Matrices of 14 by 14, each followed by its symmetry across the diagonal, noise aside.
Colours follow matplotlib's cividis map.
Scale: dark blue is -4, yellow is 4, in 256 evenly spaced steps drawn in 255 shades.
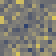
symmetric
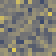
symmetric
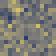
antisymmetric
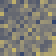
symmetric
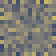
antisymmetric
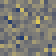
antisymmetric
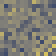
symmetric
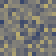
symmetric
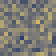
antisymmetric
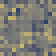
antisymmetric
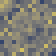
symmetric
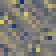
antisymmetric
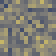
symmetric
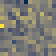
antisymmetric
